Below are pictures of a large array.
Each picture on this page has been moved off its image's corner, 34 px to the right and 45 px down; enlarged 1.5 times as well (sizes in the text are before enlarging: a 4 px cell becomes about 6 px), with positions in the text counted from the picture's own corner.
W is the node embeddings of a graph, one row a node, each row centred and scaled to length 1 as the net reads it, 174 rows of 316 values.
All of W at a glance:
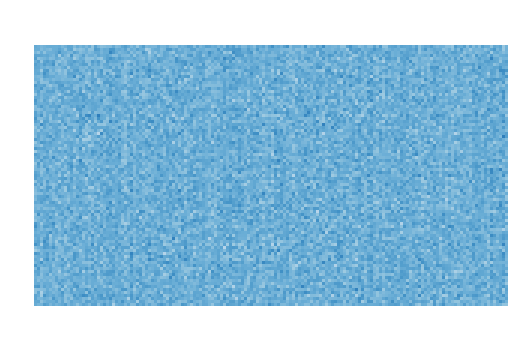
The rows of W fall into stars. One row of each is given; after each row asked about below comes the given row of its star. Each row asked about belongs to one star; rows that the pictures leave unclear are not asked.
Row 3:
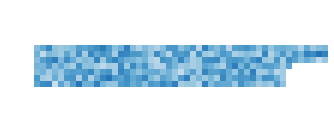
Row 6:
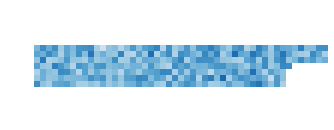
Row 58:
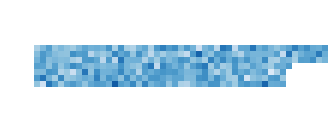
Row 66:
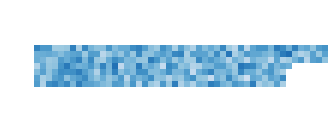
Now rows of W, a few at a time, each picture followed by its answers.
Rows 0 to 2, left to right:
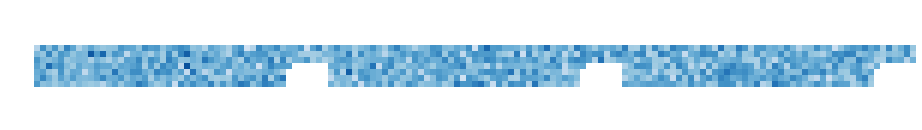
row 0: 6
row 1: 3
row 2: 6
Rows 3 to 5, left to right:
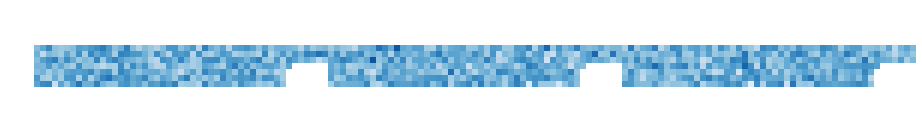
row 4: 3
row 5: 6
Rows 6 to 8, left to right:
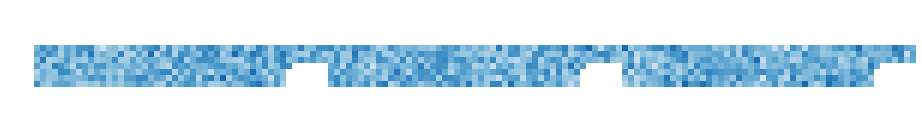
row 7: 58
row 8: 58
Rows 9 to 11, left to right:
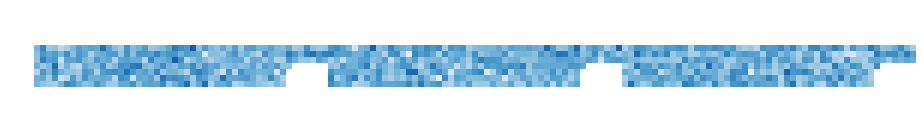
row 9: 3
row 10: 66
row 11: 3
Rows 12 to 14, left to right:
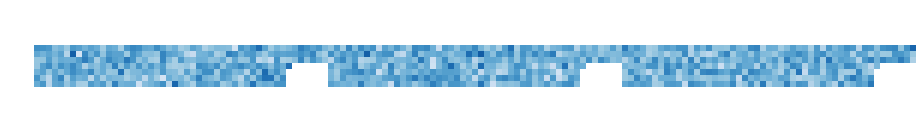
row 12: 66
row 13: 6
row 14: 66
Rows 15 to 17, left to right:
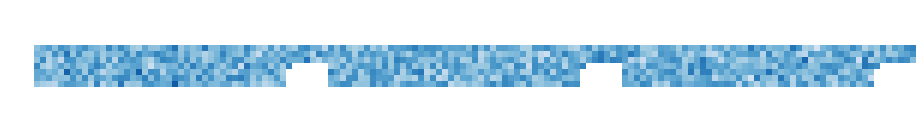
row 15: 3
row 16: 66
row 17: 66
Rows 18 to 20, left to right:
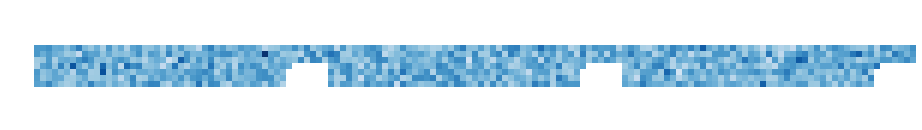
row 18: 66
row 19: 58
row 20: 66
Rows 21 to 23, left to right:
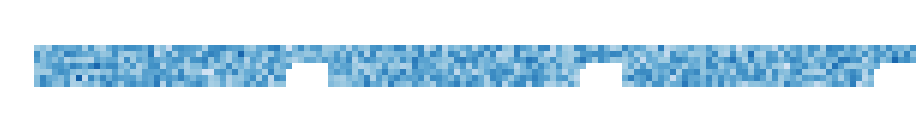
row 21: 6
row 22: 3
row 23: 58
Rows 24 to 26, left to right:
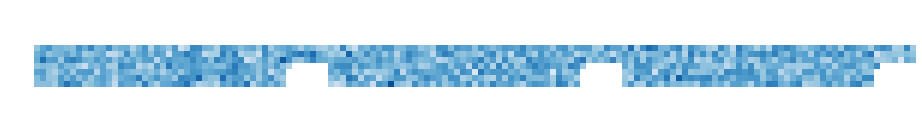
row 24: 3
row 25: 58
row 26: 6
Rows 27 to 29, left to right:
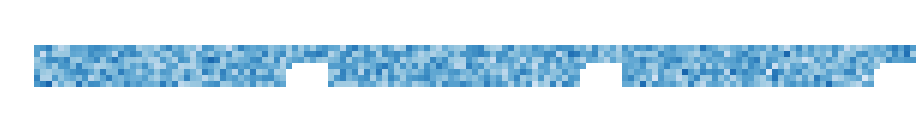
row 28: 6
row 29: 58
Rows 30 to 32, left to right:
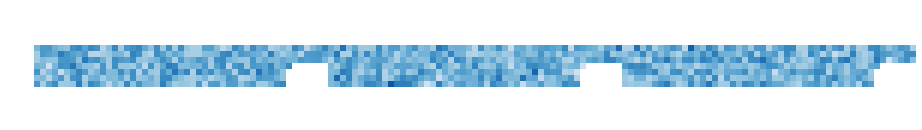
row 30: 66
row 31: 58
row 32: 3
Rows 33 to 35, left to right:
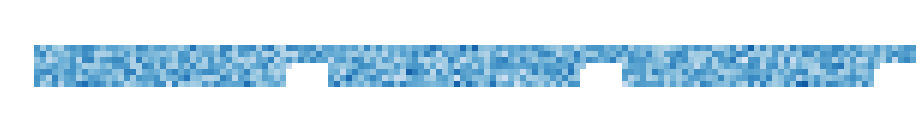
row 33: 58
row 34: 66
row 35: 58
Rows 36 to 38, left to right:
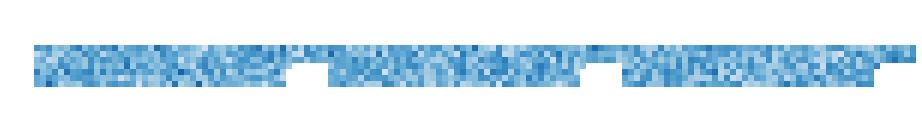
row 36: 66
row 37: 66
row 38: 66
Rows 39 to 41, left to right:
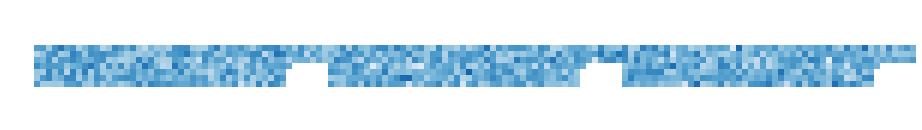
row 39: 6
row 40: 3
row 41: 6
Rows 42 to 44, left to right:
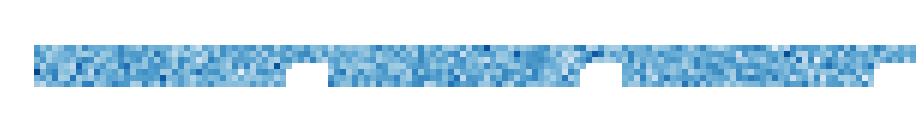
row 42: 58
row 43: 3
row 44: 58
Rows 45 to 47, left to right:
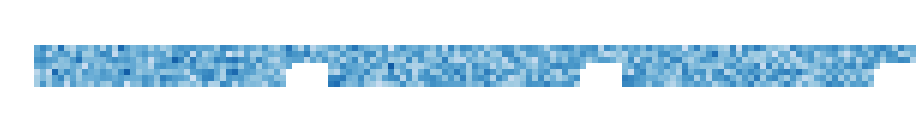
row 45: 3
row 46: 6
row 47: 58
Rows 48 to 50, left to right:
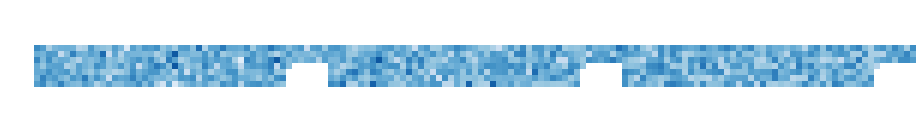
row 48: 6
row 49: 66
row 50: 66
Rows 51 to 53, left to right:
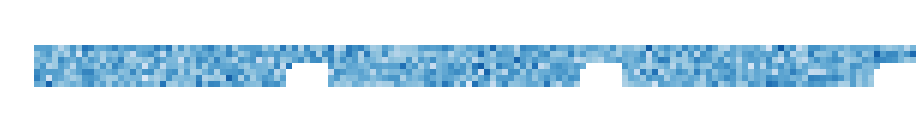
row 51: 66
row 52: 6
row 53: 3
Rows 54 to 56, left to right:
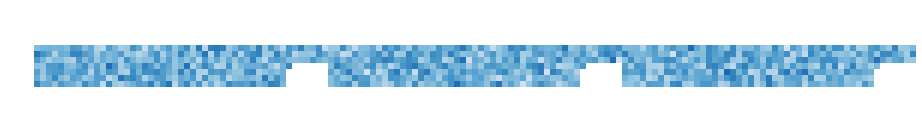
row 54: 6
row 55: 58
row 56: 3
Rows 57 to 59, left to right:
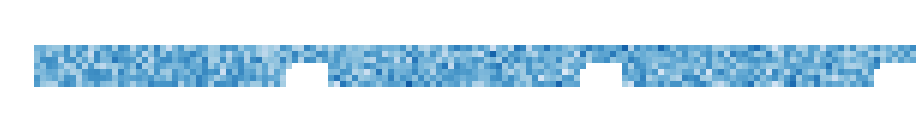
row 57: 3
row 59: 58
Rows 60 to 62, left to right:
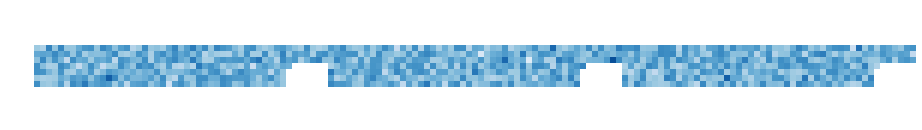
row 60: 3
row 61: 66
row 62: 66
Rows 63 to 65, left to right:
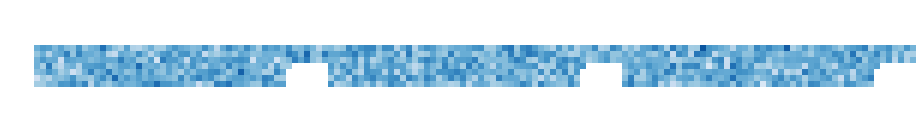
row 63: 3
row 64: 6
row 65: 6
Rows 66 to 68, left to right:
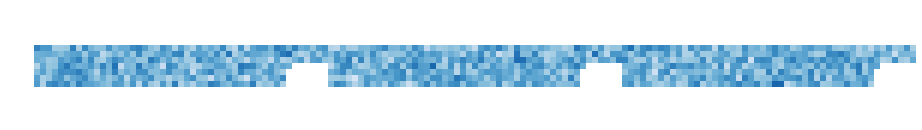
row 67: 3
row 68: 6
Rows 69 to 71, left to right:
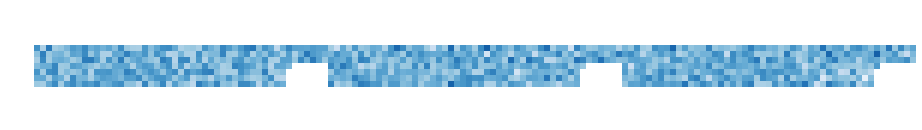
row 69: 58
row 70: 3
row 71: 58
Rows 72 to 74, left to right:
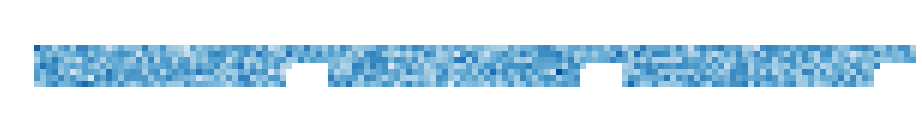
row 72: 58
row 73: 66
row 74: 6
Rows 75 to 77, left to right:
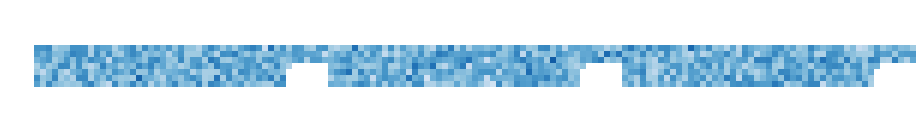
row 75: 66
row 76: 3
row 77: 3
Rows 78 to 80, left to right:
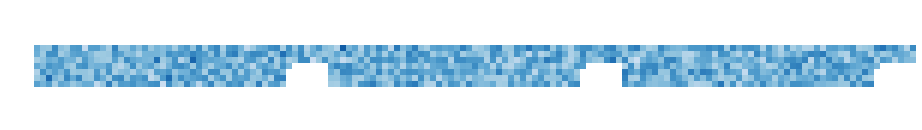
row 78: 6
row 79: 58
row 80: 66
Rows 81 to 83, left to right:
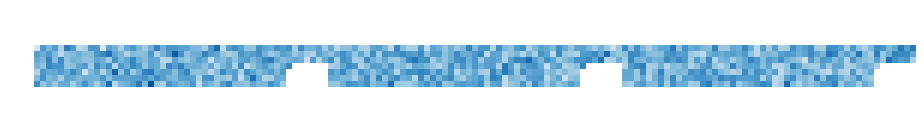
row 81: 6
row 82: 3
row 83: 58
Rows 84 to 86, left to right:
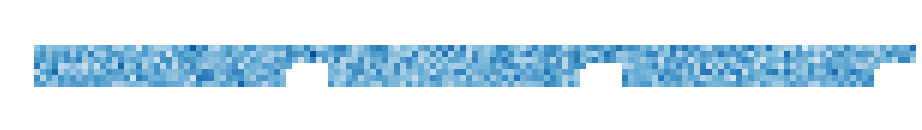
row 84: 3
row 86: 66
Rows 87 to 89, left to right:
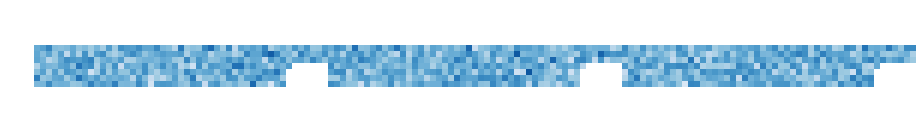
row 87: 66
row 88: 3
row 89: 6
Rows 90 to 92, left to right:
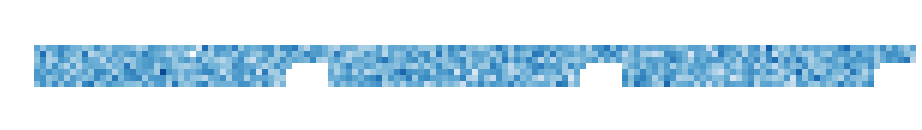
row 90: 58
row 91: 58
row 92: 66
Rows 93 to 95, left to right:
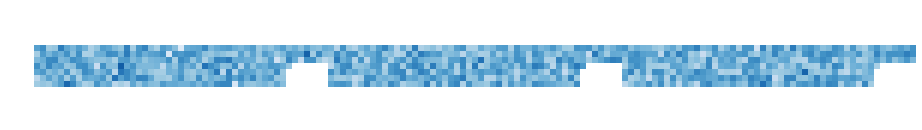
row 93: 3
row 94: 58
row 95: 3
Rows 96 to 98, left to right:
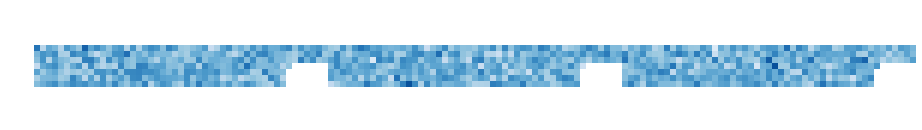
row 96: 58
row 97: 58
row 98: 6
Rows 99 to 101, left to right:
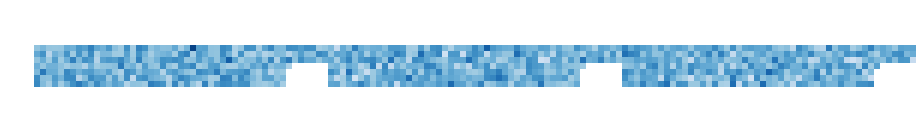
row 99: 3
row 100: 3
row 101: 66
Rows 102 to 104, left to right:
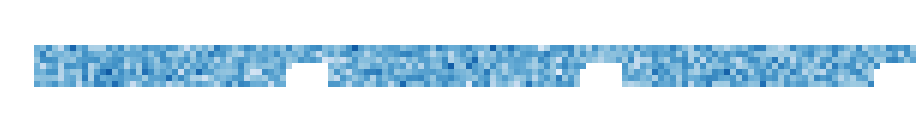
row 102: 58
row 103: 6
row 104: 58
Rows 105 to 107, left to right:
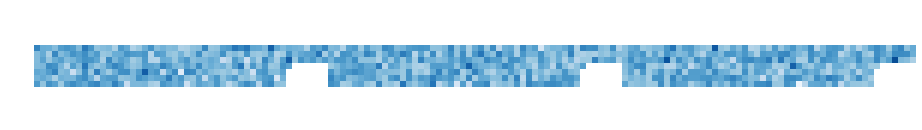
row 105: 58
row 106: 6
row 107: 3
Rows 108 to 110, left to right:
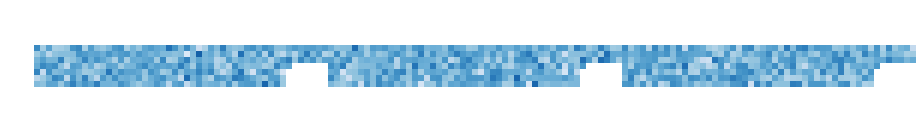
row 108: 58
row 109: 3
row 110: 6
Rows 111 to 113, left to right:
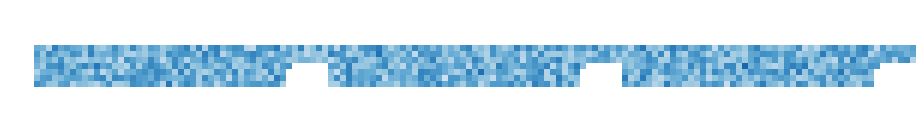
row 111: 6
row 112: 58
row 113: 66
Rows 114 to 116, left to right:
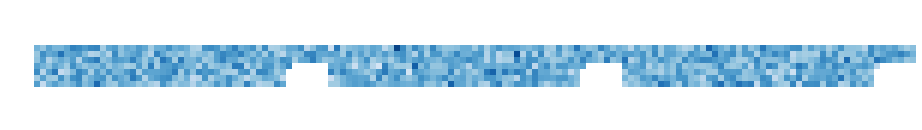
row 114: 58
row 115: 3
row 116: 3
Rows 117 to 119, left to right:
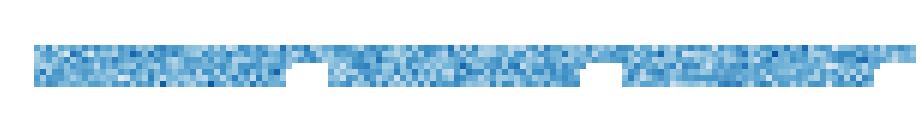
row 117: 66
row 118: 66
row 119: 6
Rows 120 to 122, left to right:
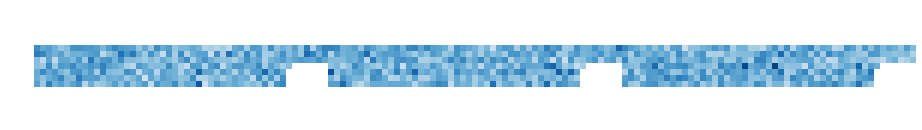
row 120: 66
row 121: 66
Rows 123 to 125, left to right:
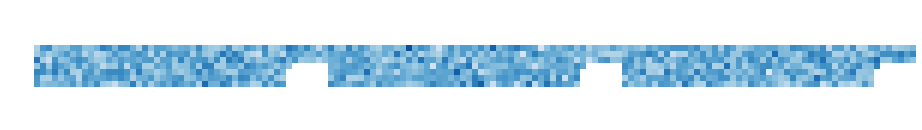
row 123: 3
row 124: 6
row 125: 3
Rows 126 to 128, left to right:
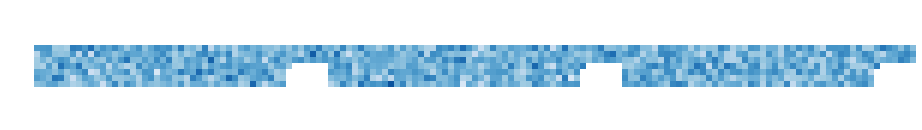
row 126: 66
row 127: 58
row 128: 66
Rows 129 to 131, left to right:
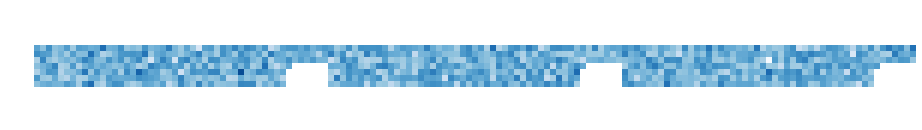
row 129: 58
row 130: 6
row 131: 66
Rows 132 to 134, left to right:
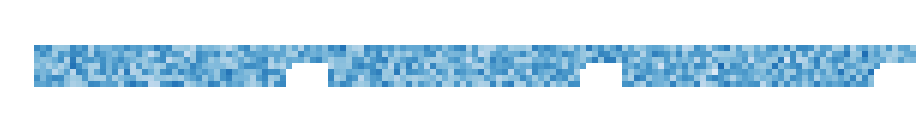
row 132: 66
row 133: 66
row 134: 6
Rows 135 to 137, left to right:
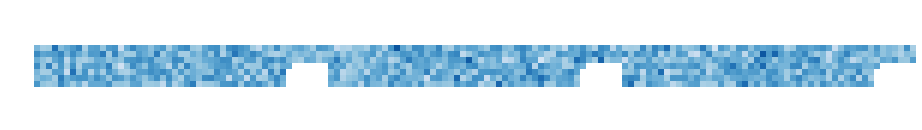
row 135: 6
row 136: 3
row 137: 6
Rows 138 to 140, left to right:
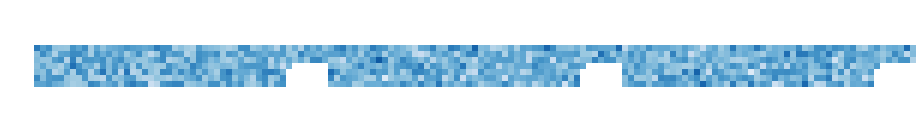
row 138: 66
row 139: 66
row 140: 58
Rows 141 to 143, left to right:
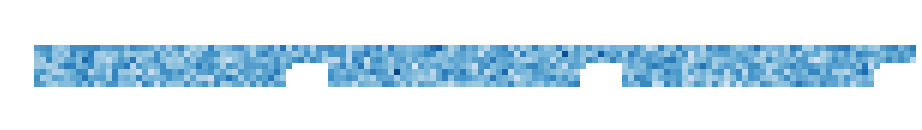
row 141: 66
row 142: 66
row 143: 66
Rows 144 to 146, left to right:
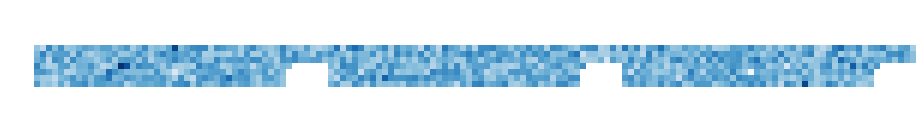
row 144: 3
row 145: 6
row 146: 58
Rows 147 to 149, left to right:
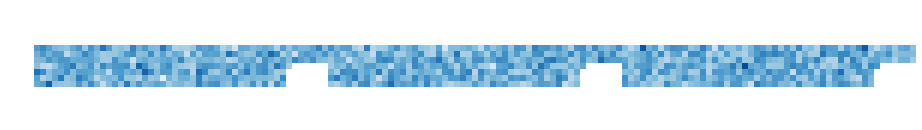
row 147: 66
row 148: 58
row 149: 6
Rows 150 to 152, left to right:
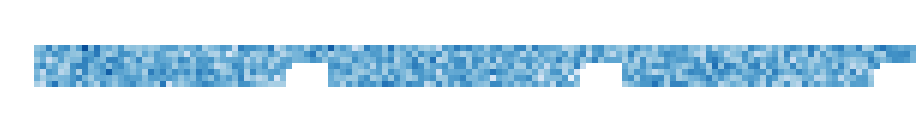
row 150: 58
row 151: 58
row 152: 58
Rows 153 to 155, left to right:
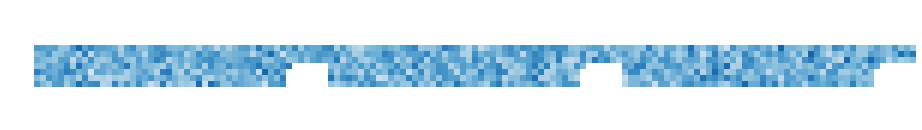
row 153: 66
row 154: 58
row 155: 3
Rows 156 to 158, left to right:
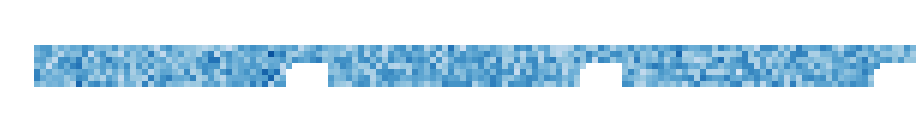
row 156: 66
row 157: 3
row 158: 6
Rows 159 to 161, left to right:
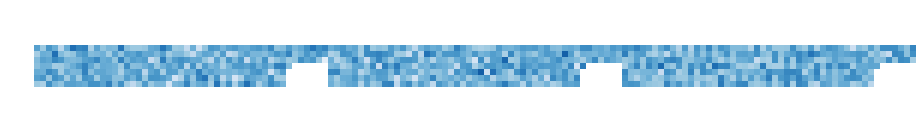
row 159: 58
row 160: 66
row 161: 66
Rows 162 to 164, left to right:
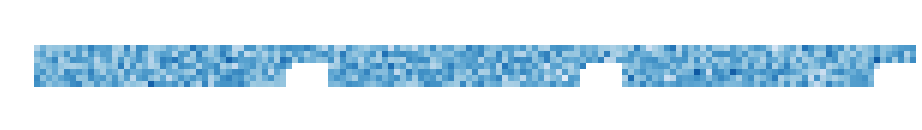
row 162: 3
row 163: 6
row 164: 58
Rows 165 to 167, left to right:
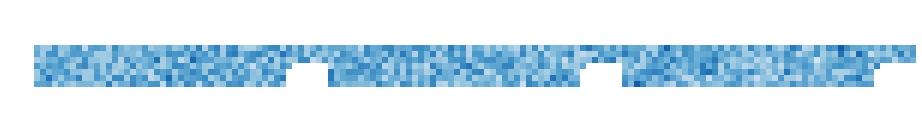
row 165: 6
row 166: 66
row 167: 66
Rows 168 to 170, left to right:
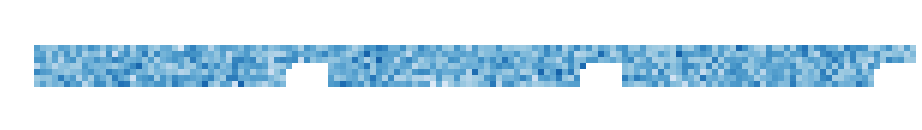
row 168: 3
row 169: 66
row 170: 6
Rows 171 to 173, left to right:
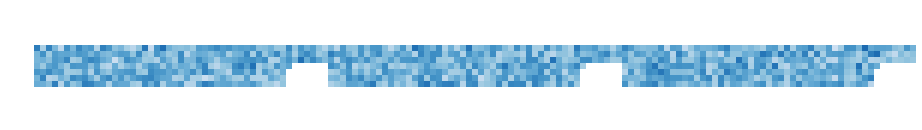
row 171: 58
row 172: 3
